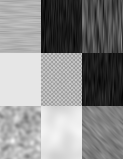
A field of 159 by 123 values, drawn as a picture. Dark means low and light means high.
It is made of 3 by 3 panels. Panel 1,1: high, streaked across, faint in contrast. Panel 1,2: very low, streaked downward, faint in contrast. Panel 1,3: low, streaked downward. Panel 2,1: very high, flat. Panel 2,2: high, checkered. Panel 2,3: very low, streaked downward, faint in contrast. Panel 3,1: high, blotchy. Panel 3,2: very high, smooth, faint in contrast. Panel 3,3: middling, slanting down to the right, faint in contrast.
